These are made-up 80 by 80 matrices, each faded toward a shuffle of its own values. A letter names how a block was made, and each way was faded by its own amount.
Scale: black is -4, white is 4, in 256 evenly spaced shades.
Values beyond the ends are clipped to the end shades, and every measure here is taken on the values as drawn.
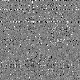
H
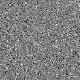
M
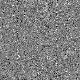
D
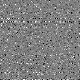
H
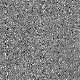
D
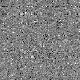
M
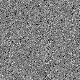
D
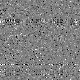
H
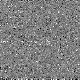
M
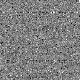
M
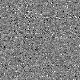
M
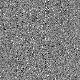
D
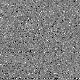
M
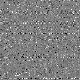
H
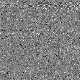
M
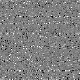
H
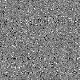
M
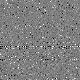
H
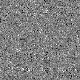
M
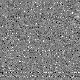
M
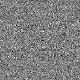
M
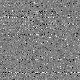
H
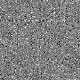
M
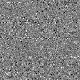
M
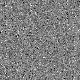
D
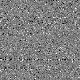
M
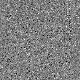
D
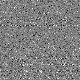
M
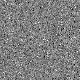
D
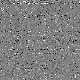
H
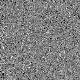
D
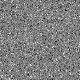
M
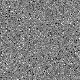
D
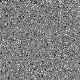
M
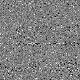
M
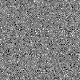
M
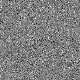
D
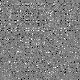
H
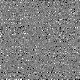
H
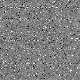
H
